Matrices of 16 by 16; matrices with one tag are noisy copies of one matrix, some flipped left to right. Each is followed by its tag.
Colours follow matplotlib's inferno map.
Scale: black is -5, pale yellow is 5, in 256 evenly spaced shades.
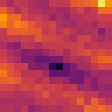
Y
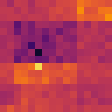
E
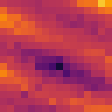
Y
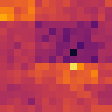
E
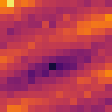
Y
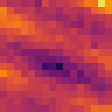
Y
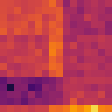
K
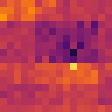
E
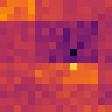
E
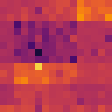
E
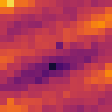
Y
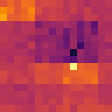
E
